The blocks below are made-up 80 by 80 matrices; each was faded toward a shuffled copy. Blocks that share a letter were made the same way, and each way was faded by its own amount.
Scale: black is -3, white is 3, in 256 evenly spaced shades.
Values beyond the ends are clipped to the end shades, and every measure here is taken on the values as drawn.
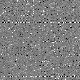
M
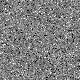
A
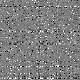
M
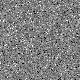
A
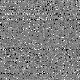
M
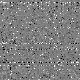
M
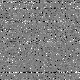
M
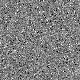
A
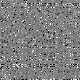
M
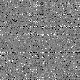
M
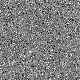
A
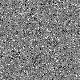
A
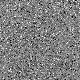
A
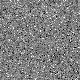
A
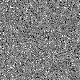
A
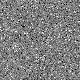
A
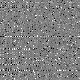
M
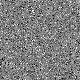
A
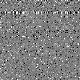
M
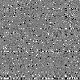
M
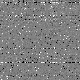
M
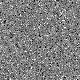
A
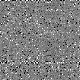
M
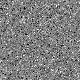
A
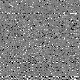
M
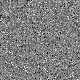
A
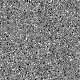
A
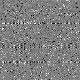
M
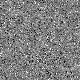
A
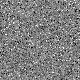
A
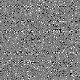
M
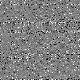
M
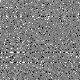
M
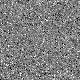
A
